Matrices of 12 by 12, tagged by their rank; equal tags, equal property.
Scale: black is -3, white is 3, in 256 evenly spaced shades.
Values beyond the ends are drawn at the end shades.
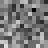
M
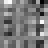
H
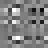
H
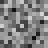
M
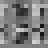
H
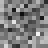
M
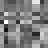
H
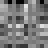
H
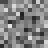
M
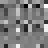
H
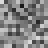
M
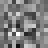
H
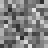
M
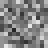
M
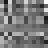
H
